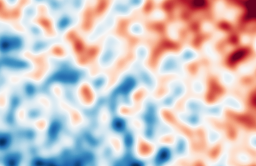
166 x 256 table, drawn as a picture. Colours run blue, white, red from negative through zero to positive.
The top right is the ninth with the highest average. The field is smooth, with broad soft blobs. The bottom left is the ninth with the lowest average. No regular stripes run through it. The field climbs toward the top right.
